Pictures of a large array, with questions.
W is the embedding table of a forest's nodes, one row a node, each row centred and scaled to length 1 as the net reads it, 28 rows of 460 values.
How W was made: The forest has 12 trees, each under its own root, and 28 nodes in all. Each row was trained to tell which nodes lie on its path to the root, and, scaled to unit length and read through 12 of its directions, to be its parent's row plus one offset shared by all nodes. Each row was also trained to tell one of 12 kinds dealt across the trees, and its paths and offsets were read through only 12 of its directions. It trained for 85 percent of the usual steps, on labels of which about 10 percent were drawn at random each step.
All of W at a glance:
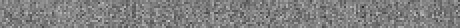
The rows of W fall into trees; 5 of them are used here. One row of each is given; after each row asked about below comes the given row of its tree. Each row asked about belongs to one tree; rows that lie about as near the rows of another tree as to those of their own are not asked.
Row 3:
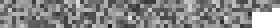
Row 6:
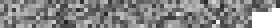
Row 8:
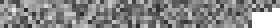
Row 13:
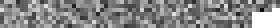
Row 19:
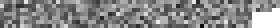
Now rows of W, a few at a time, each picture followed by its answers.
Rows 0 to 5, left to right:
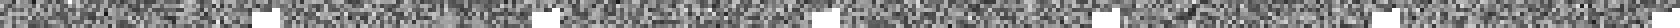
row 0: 3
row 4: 3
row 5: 13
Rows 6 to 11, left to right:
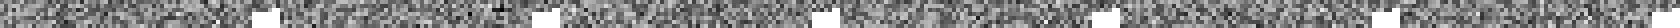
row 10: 8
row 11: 13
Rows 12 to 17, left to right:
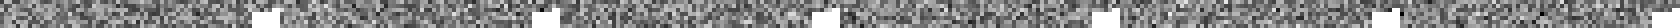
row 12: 3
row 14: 19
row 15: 13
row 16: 13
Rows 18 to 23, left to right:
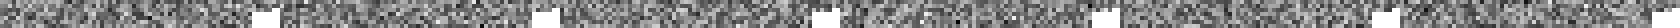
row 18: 6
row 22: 3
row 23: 19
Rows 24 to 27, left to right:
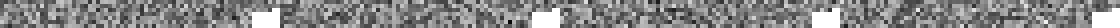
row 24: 8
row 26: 8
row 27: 6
